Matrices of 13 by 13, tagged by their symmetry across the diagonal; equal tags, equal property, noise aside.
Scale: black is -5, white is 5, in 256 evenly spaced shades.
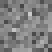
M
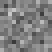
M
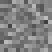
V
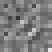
M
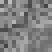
M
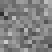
V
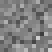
M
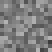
M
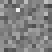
V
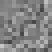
M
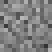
V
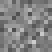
M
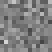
V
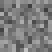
V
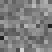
V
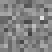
V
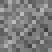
M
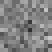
V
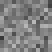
V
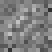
M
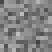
V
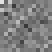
M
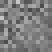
M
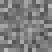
M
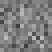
V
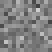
V
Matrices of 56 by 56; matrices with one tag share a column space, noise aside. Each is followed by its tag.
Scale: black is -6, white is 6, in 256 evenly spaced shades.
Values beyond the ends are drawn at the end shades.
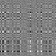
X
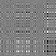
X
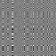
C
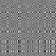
X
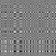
X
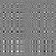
X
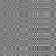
C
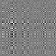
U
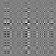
U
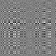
U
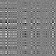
U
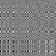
X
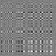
X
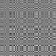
C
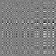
U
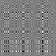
X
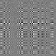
U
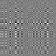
U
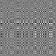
U
